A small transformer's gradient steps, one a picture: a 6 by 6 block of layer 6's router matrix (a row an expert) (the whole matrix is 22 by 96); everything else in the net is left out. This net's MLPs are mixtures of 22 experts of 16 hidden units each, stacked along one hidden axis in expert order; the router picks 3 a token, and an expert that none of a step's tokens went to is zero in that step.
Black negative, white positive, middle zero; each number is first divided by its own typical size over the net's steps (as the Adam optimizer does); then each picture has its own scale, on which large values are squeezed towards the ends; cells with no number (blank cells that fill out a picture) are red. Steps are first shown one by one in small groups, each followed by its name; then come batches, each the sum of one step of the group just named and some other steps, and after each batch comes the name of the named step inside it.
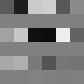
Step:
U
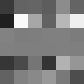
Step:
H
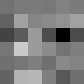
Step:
H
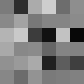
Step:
U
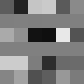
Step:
U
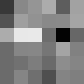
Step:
H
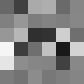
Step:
U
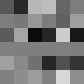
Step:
U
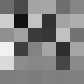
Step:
U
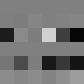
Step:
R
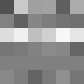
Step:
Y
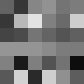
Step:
R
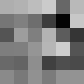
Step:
R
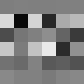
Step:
R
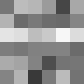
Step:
Y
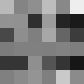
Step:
R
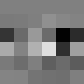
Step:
R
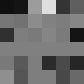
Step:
R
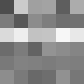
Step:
Y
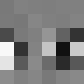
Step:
R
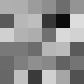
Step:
Y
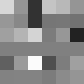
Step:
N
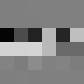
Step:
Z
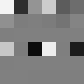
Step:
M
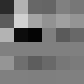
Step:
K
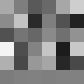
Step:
Z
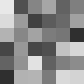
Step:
N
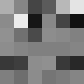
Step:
K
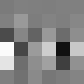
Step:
Z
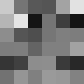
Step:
K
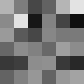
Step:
K
